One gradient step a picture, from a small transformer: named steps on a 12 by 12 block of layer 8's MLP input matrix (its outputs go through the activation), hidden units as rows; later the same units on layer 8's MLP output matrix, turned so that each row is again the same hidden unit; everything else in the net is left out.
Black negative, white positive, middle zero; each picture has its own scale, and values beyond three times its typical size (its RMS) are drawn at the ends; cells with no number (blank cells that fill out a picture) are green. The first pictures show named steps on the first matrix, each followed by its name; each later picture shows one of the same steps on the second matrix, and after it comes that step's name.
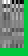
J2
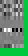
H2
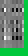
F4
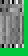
J2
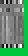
J2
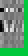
F4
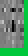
F4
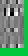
H2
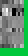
H2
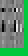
F4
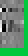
F4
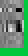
F4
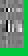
F4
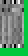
J2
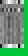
J2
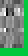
H2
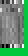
J2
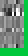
H2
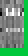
H2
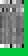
J2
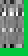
H2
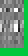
F4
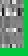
H2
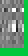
F4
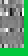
H2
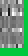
H2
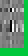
F4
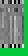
J2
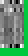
J2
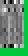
J2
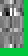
H2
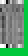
J2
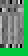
J2
